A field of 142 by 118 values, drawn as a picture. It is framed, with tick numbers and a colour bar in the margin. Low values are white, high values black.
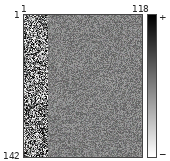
The halves do not mirror each other. There is no overall slope. The right part is calmer, past a seam about 20% of the way across. The distribution is heavy-tailed on both sides.
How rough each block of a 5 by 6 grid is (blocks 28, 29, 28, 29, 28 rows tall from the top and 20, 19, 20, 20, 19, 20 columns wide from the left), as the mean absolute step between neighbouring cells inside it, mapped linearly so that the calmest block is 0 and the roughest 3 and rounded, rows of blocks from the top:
310000 | 310000 | 310000 | 310000 | 310000
